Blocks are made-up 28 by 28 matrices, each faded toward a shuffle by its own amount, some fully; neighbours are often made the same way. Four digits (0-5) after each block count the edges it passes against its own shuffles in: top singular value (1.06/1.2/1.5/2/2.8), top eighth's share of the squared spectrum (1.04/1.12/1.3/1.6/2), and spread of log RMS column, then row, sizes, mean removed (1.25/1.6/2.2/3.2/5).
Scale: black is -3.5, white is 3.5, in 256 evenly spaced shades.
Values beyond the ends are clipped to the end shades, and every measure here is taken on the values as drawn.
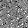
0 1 0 0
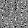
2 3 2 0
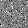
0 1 0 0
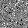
0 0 0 0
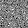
0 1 0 0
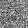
0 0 0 0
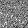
0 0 0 0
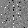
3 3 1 0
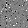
2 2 1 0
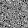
0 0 0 0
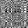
4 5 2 2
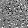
2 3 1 1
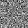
3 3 1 0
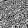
2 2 0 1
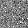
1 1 0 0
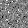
0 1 0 0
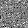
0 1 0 0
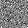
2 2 0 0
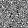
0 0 0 0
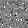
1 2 0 1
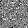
1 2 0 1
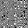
3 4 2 1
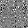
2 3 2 2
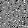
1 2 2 0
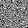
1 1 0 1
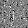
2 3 2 1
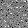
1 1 0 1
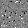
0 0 0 0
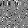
3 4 1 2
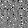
3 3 1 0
